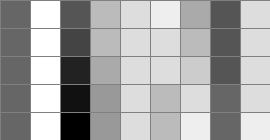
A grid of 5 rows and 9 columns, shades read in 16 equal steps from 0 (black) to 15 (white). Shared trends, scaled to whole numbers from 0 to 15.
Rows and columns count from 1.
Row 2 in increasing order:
4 5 6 11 11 13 13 13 15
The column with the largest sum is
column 2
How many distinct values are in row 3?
7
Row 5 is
6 15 0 9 13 11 14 6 14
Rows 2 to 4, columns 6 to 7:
13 11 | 13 12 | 11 13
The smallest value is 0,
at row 5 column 3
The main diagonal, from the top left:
6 15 2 9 13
